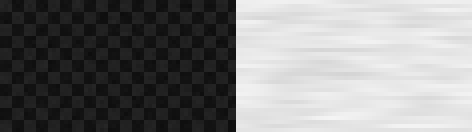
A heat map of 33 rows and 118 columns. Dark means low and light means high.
It is made of 1 by 2 panels. Panel 1,1: very low, checkered, faint in contrast. Panel 1,2: very high, streaked across, faint in contrast.
